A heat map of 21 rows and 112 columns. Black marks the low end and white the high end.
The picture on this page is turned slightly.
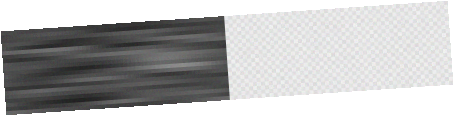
The table splits into one row of 2 panels. Panel 1,1: low, streaked across. Panel 1,2: very high, checkered, faint in contrast.
